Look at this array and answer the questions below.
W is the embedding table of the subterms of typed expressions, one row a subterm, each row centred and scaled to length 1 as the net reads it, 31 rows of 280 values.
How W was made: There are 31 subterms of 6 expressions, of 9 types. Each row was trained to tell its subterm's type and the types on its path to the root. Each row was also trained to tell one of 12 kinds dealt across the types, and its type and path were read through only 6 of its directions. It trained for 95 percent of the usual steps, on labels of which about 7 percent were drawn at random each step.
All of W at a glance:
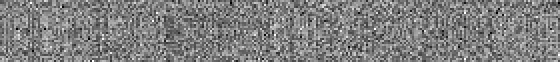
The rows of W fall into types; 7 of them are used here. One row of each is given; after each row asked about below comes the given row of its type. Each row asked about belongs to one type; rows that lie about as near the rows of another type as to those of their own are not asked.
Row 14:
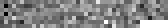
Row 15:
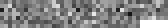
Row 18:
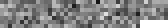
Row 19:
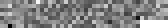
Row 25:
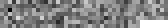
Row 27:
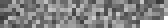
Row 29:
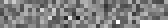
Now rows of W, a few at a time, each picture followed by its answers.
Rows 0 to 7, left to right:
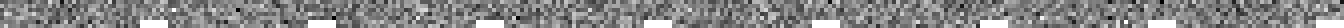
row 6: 19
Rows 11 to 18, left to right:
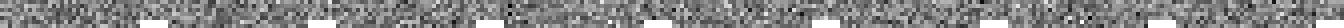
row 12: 18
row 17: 15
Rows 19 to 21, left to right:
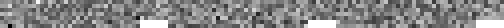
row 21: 15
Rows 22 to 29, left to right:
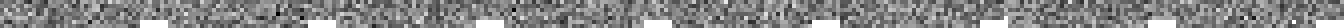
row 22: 18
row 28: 19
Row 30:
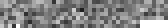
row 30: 19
